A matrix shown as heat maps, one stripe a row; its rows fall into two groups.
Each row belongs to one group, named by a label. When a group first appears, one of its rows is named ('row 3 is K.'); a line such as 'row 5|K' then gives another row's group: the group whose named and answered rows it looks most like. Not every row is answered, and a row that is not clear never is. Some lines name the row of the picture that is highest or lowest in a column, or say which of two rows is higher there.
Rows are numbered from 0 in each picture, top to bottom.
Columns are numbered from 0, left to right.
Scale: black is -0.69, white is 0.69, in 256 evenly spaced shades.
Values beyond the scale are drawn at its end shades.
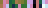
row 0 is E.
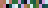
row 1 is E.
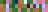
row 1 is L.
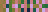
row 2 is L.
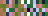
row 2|L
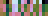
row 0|E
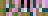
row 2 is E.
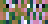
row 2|E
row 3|L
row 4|L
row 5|E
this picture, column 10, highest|5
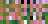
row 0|L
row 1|E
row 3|E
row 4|E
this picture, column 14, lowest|4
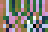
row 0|L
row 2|L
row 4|E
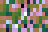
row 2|E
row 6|E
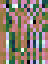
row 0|E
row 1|E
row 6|E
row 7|E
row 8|L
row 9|L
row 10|L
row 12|L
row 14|L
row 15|L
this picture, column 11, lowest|5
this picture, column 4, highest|1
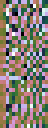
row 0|E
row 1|E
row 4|E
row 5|E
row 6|L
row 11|L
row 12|E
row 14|L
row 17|E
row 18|L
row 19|E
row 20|L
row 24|L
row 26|E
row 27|E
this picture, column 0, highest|19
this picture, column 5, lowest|3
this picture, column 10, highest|26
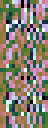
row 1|L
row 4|E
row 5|E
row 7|L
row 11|E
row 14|E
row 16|L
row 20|E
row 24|E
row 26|L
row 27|L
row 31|E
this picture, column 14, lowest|24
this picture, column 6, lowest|5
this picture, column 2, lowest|5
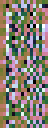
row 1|E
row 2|L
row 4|L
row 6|L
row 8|L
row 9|L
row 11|L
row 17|E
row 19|L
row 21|E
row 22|L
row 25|E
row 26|L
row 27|L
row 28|L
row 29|E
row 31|L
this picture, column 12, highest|6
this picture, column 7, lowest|23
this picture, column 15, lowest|1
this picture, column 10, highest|17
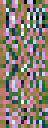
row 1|E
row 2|L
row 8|L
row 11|E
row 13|L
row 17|L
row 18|L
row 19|E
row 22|E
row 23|L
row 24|E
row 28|E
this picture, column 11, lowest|0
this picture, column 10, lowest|4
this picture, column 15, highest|27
